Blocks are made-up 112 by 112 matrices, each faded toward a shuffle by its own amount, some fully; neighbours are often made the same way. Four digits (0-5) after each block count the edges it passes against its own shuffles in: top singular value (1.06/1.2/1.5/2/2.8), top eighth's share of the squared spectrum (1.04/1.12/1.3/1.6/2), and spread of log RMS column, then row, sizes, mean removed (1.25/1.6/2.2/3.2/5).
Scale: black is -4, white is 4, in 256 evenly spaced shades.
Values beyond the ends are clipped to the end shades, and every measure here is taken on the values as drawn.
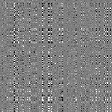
5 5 4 3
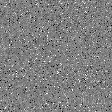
3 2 1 1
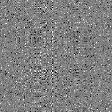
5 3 3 2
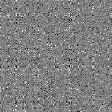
4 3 2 2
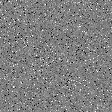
2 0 0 0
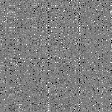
4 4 2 2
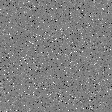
0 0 0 0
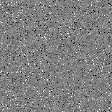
3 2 1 1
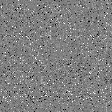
4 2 1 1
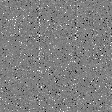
3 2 1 1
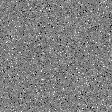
2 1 0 0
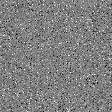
3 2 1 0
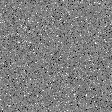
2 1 0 0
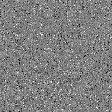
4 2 1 1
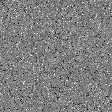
2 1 0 0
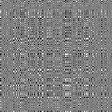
5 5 4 4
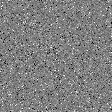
2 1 0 0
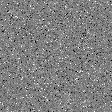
0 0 0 0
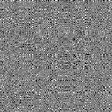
5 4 3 3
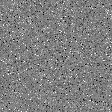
0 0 0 0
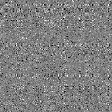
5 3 2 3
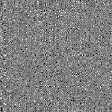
4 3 2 2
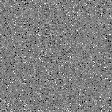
4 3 1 1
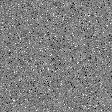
3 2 0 0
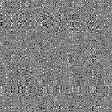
5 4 3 3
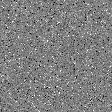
1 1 0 0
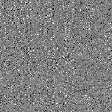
4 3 2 2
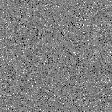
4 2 1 1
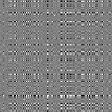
5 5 4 4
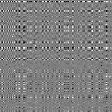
5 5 4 4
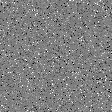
1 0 0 0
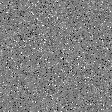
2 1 0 0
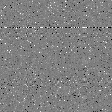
4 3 0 1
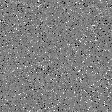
2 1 0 0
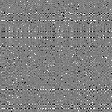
5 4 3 3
